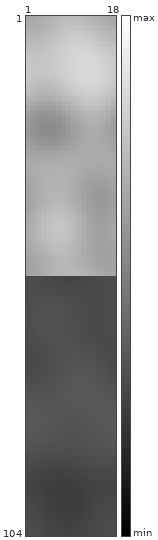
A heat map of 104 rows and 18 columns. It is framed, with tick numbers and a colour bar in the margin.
The table splits into 2 rows of 1 panel. Panel 1,1: high, smooth. Panel 2,1: low, smooth, faint in contrast.
